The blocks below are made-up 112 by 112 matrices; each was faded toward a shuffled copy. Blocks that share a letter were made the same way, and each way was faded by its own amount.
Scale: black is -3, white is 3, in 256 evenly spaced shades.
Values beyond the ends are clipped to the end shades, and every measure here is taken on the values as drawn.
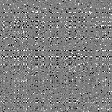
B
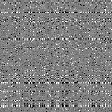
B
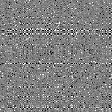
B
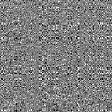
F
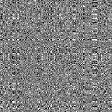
F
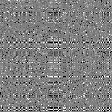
B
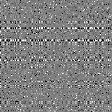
B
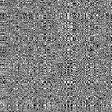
F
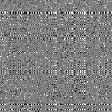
B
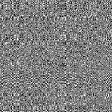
F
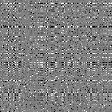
B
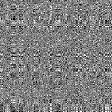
F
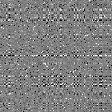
B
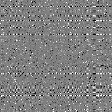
B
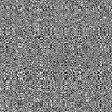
F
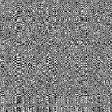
F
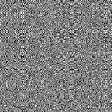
F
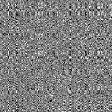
F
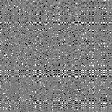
B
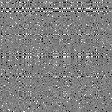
B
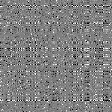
B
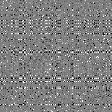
B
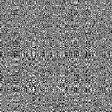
F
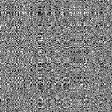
F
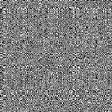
F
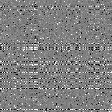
B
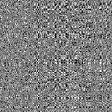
F
